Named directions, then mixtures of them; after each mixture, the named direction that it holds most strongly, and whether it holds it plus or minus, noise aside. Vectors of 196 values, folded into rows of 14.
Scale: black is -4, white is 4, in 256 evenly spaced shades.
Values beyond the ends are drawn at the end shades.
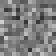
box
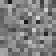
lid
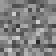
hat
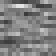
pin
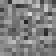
lid, plus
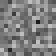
hat, minus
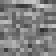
pin, minus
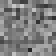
box, plus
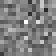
lid, minus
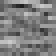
pin, minus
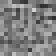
box, plus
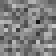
hat, minus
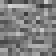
pin, plus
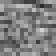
pin, plus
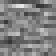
pin, plus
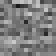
pin, minus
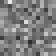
lid, minus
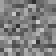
hat, plus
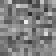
lid, minus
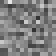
lid, minus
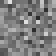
lid, minus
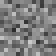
hat, plus
